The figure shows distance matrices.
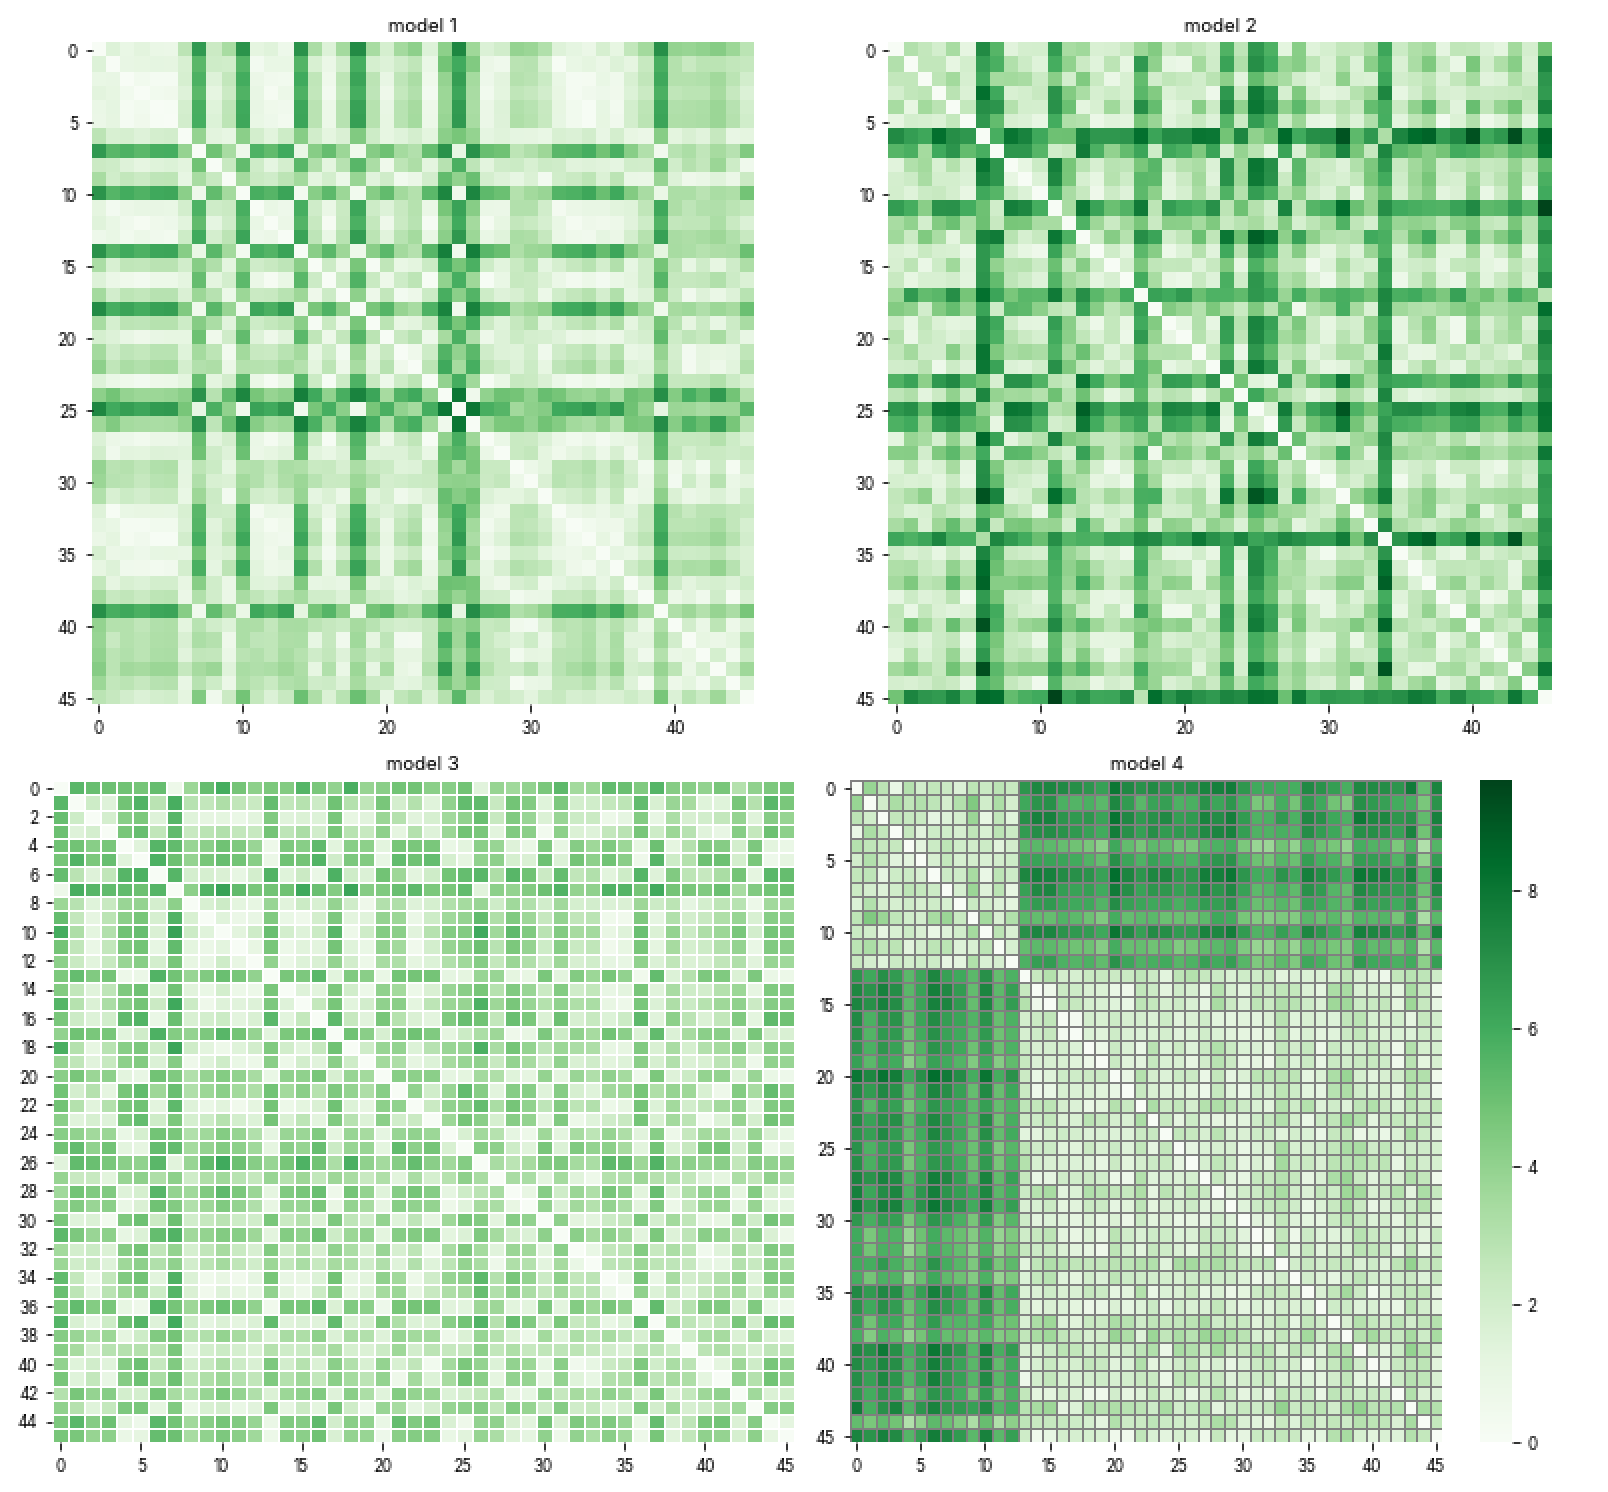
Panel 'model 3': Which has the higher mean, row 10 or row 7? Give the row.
7
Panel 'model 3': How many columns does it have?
46
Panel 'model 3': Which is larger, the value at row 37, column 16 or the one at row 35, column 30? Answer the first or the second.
the second
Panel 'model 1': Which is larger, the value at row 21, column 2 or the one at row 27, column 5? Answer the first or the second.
the first
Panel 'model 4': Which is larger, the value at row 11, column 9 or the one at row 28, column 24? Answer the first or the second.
the second
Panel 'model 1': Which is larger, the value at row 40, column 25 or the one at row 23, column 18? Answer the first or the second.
the second
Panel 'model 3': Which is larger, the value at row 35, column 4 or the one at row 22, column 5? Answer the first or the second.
the second
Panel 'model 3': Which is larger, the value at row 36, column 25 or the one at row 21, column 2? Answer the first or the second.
the second
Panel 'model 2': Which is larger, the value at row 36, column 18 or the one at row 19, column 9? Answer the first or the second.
the first
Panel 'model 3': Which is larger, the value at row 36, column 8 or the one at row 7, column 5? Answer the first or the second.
the second
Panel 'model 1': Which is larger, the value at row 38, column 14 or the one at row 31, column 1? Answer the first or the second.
the first
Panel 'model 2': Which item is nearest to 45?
17
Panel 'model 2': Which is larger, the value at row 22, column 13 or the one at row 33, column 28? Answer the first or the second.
the first
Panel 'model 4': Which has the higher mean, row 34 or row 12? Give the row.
12
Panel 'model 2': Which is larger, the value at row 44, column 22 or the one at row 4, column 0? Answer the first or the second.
the second
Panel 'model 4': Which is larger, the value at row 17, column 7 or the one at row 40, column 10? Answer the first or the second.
the second
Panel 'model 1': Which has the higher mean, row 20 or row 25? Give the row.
25
